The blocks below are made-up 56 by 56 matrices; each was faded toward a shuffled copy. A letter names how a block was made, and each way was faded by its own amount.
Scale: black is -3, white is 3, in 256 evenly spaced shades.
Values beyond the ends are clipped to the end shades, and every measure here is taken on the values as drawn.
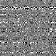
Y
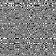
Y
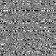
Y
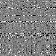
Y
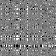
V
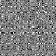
Y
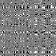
V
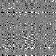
V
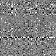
Y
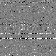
Y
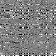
Y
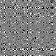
V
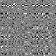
V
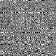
Y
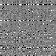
Y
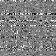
Y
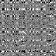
V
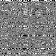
Y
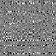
V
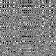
Y
